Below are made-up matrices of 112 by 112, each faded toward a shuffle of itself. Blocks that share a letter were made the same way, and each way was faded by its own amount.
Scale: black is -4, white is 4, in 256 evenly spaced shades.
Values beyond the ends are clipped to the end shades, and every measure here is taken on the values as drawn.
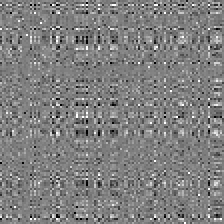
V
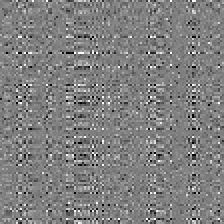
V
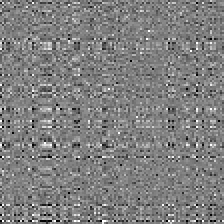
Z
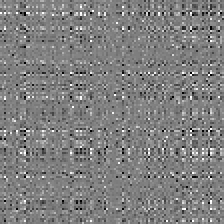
V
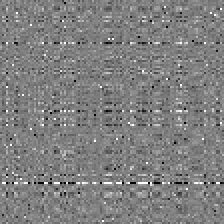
Z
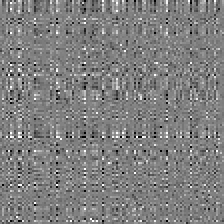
V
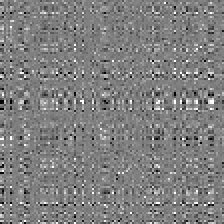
V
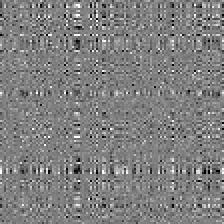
V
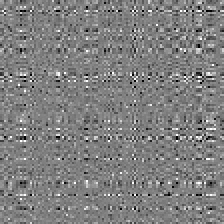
V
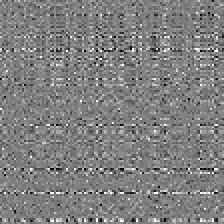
Z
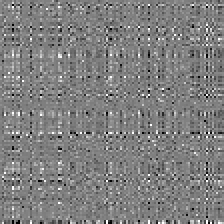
V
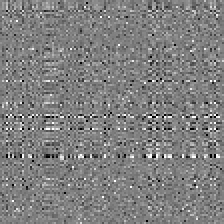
Z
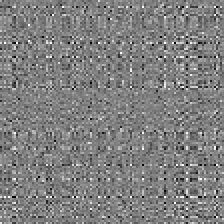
Z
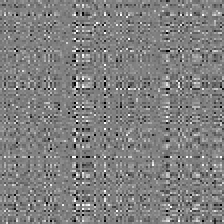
V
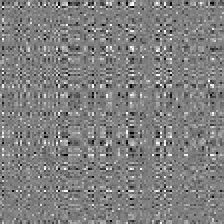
V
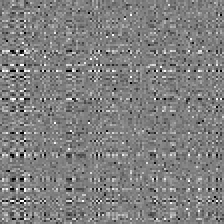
Z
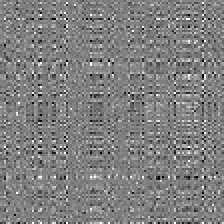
V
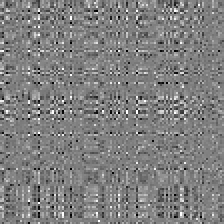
V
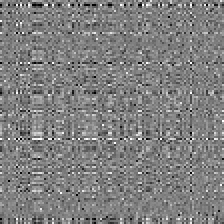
Z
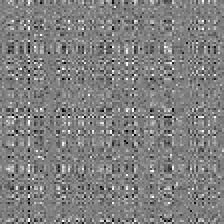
V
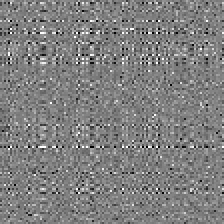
Z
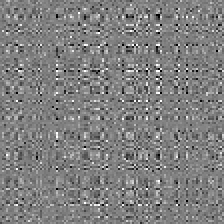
V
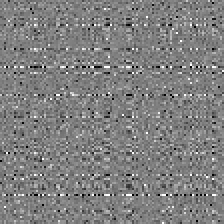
Z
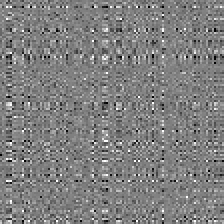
V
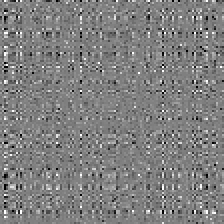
V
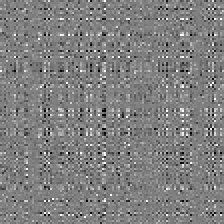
V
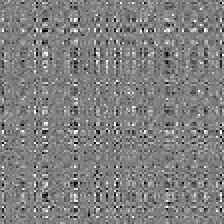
V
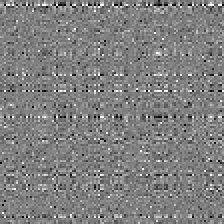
Z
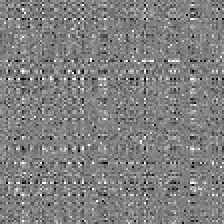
Z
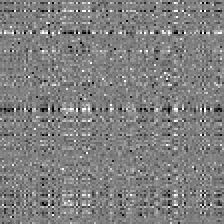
Z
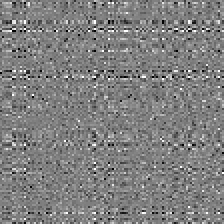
Z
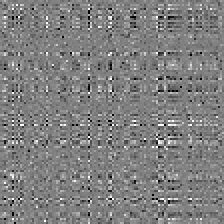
V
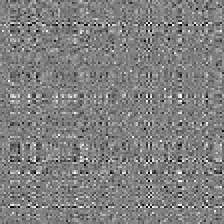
Z
